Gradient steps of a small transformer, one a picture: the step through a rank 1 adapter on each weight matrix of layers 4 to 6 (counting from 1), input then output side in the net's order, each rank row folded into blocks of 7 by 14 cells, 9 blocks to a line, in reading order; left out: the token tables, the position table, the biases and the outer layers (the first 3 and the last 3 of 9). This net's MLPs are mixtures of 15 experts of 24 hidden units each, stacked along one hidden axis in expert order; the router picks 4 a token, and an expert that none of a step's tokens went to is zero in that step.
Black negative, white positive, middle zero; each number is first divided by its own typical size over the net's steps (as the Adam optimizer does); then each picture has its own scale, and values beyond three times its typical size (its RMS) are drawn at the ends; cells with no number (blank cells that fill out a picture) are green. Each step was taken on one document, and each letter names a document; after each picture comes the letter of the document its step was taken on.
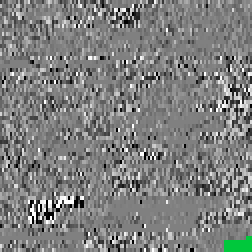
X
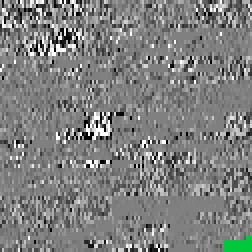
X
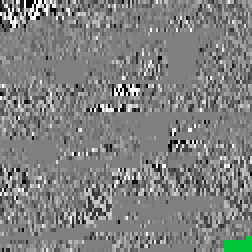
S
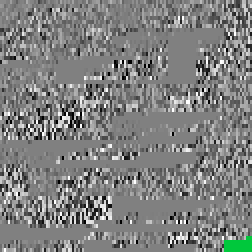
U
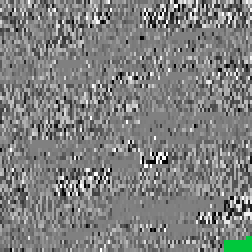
S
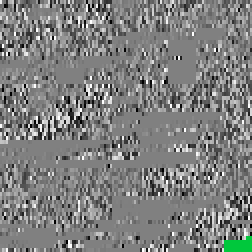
U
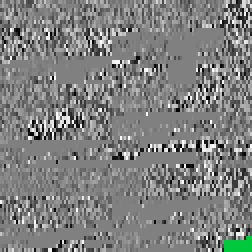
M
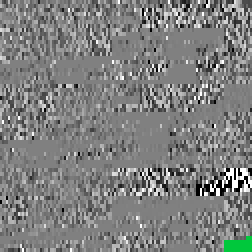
S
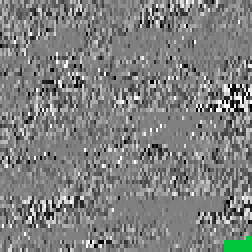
X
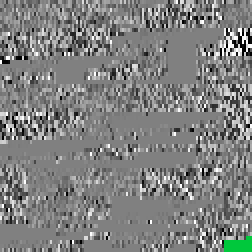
U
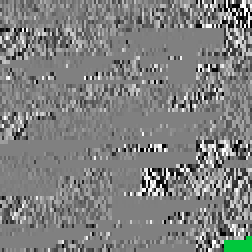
M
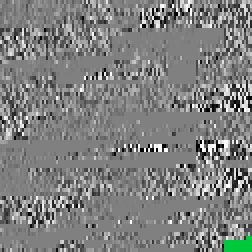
M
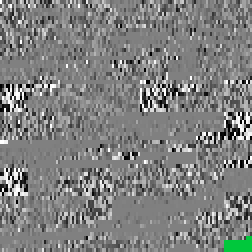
U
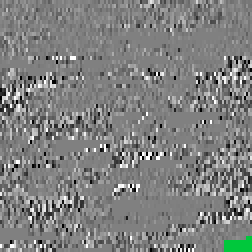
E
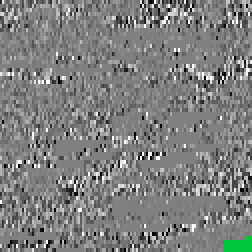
E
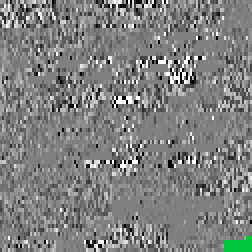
X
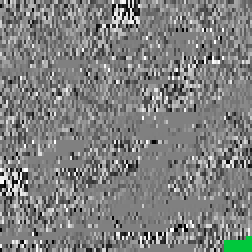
S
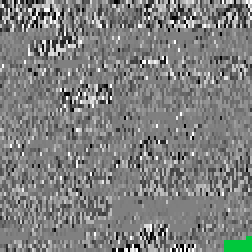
X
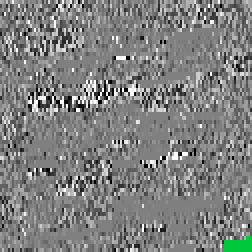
S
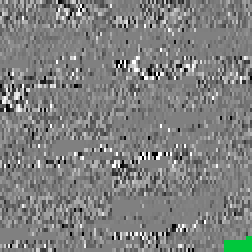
E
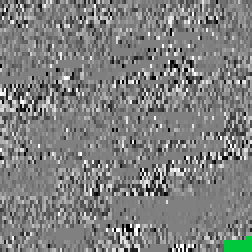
X
